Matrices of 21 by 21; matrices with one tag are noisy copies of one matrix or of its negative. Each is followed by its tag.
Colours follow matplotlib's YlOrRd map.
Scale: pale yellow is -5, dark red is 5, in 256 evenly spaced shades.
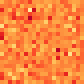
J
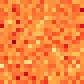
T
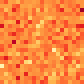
T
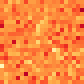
T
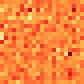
J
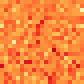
T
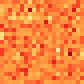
J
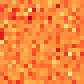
J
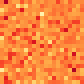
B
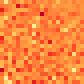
B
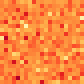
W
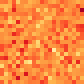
T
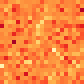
T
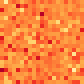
B
